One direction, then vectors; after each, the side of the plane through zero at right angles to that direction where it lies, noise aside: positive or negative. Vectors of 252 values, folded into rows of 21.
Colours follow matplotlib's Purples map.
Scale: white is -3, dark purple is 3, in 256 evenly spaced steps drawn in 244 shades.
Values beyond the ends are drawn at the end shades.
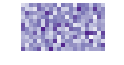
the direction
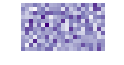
positive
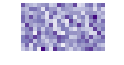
negative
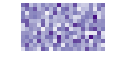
negative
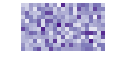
positive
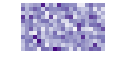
negative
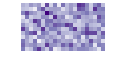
positive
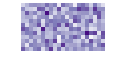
positive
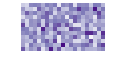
positive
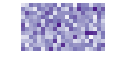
positive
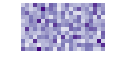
positive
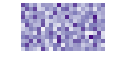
negative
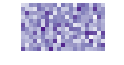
positive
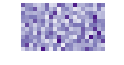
negative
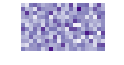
positive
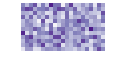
negative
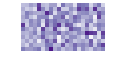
positive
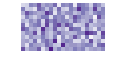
positive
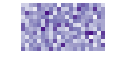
positive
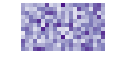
positive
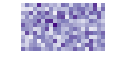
positive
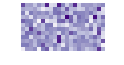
negative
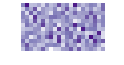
negative
